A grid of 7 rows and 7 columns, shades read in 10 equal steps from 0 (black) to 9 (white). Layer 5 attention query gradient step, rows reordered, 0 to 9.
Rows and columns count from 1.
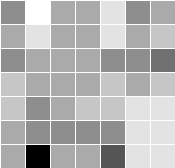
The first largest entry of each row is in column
2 2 2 1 6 6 6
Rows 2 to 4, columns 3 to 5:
6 6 8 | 6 6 5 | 6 6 7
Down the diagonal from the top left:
5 8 6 6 7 8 8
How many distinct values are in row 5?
4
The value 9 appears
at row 1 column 2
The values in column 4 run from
5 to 7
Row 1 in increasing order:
5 5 6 6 6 8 9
